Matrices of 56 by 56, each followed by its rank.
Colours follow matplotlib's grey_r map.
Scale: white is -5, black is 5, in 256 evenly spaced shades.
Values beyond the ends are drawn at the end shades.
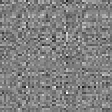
five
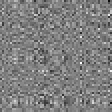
five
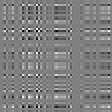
one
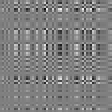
one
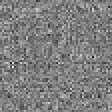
ten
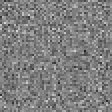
ten
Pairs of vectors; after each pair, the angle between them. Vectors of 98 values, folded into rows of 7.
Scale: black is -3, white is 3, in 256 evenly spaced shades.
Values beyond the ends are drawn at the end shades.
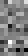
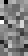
partly aligned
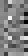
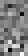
orthogonal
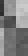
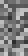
orthogonal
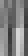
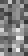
partly aligned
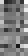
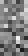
partly aligned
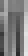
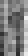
nearly parallel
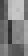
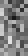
partly opposed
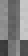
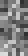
partly opposed
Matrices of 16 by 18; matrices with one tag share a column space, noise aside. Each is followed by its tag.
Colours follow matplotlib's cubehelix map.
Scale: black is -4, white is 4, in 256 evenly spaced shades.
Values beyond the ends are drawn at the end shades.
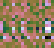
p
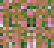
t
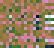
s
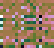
s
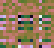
s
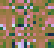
t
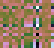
t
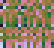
t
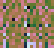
t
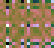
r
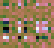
p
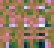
t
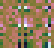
t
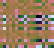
s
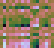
t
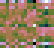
r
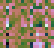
t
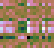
p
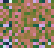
r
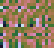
t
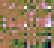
t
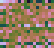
r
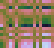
t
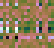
p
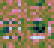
p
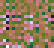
s
